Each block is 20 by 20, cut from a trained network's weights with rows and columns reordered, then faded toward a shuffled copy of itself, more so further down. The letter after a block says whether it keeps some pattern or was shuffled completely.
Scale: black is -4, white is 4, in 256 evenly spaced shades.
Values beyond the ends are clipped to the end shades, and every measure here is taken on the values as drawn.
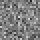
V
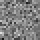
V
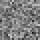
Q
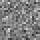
V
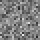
V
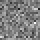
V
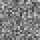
V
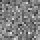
Q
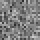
V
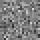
V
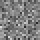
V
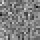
V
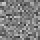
V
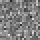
V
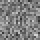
V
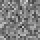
V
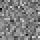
V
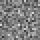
Q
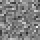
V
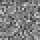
Q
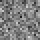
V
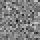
Q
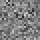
V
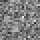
V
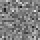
Q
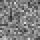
Q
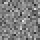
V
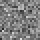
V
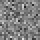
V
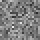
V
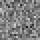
Q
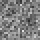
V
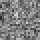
V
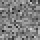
Q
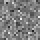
Q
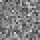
V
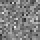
Q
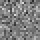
Q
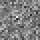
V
